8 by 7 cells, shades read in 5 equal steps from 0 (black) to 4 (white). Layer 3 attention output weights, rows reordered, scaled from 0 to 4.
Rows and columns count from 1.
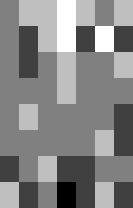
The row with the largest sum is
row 1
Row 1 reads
2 3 3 4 3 2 3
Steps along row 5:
up down same same same down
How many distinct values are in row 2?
4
